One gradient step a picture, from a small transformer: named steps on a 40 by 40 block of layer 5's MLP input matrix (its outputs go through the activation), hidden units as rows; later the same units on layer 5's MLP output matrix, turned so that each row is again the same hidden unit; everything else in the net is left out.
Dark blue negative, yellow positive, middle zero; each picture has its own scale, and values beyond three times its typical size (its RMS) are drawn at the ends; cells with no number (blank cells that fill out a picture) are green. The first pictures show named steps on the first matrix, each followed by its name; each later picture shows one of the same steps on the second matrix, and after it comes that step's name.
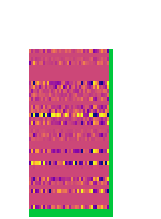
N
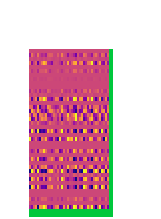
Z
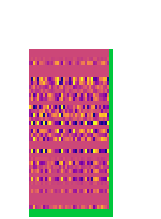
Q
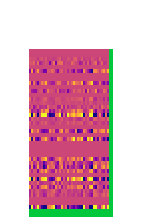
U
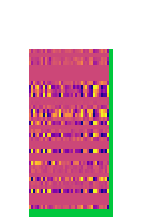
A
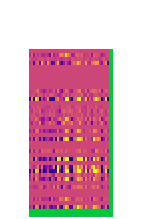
Z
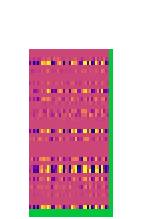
U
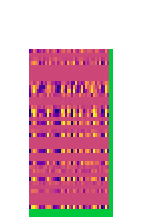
A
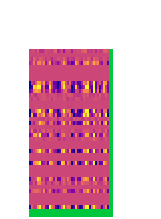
N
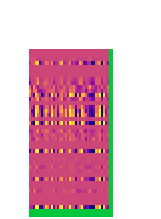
Q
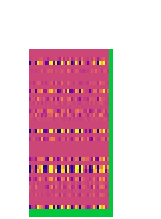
U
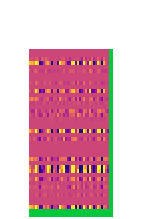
U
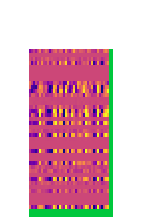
A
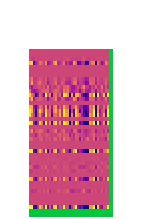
Q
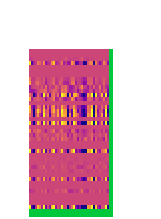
Q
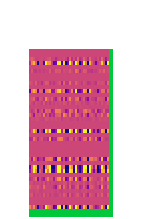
U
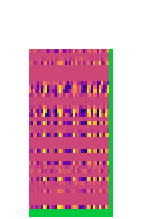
A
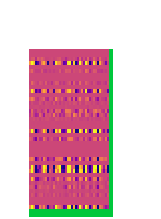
U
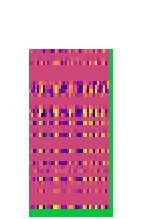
A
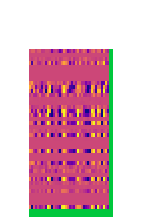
A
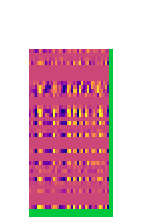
A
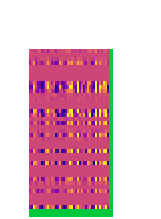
N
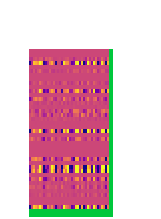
U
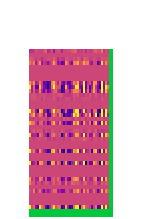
N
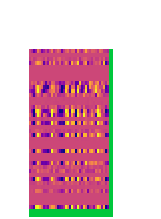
A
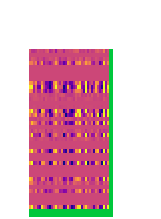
N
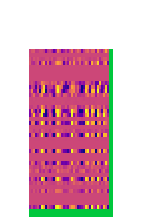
A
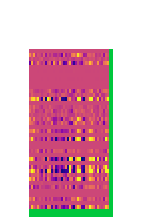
Z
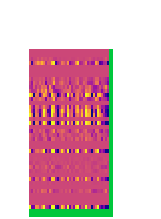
Q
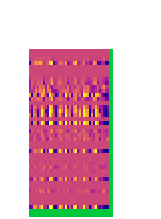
Q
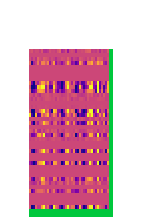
N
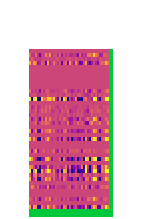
Z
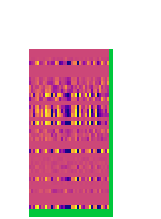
Q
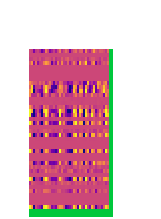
A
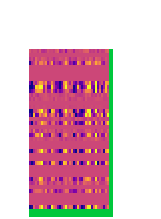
N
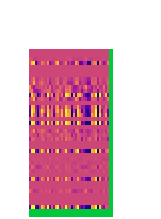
Q
